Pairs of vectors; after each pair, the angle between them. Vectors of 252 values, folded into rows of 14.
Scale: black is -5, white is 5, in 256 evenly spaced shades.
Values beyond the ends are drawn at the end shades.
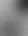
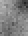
nearly parallel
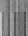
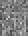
partly opposed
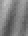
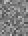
orthogonal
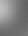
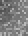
partly opposed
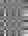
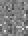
orthogonal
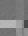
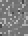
orthogonal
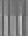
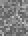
orthogonal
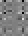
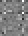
nearly opposite
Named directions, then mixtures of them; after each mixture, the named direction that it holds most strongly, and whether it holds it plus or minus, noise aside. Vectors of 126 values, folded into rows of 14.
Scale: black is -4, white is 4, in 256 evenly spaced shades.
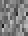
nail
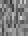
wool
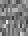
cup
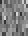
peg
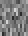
cup, plus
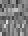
cup, plus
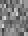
nail, minus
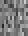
wool, plus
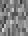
nail, plus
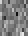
peg, minus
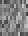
nail, plus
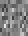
cup, plus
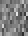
nail, minus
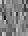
peg, minus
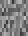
cup, minus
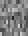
cup, plus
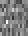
cup, plus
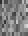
peg, plus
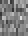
wool, plus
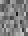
nail, plus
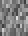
nail, plus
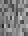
wool, plus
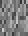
wool, minus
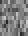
cup, minus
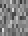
wool, minus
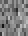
nail, plus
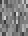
peg, plus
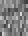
cup, minus
